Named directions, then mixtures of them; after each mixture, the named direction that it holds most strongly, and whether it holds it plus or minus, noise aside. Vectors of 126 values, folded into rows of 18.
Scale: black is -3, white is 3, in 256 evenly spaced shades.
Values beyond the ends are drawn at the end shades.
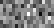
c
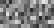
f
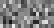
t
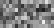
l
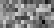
l, minus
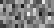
c, plus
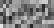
f, plus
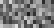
c, minus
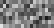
f, plus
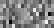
t, plus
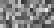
l, minus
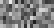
c, minus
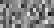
t, plus
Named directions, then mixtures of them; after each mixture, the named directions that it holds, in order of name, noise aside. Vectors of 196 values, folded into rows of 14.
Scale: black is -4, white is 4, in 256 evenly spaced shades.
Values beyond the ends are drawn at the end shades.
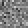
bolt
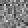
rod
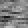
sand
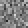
rod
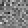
bolt, rod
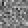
bolt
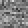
bolt, sand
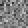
bolt, rod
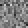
rod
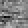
bolt, sand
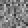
rod
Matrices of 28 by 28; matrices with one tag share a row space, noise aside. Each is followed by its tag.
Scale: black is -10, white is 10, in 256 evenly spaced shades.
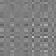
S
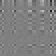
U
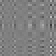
U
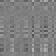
S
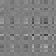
S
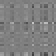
S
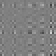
U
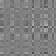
S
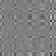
U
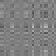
S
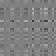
S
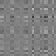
S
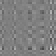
U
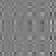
U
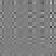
U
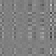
U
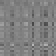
S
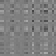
S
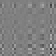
U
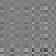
S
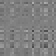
S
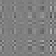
U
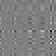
U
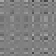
S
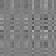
S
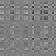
S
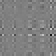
U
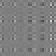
U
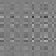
S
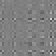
U
